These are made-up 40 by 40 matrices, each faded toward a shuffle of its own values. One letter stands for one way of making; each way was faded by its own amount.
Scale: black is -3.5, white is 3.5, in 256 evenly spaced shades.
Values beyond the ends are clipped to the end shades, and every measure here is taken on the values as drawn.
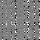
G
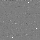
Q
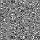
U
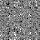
U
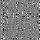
G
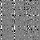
G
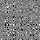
G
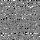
Q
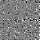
G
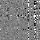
G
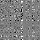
G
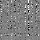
G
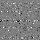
Q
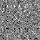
U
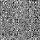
U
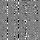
G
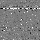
Q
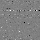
Q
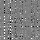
G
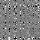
G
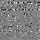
Q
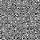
U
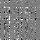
G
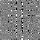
G
